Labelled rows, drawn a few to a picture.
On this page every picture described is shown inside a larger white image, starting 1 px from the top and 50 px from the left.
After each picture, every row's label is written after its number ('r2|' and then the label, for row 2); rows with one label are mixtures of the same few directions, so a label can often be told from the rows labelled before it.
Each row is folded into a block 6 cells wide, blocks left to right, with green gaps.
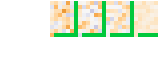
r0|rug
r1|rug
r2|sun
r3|sun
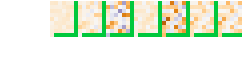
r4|sun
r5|rug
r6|rug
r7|sun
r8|sun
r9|sun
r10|sun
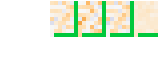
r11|sun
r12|sun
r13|sun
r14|rug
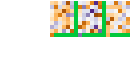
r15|rug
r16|rug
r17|sun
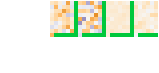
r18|rug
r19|sun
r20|sun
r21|rug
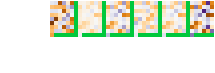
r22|sun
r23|rug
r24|rug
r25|sun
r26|rug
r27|rug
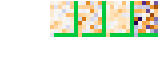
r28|rug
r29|sun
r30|rug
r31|sun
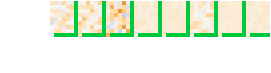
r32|sun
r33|sun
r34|rug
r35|rug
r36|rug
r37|rug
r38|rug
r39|sun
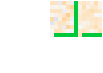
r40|sun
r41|rug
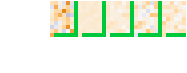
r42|rug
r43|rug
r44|rug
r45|rug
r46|sun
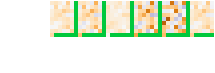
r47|rug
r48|rug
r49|rug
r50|rug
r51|sun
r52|rug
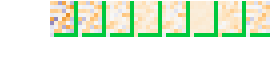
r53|sun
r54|sun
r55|rug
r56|sun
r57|rug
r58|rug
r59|rug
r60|sun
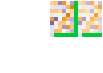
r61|sun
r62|sun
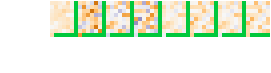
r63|rug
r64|rug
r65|rug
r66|sun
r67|rug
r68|sun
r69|rug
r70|sun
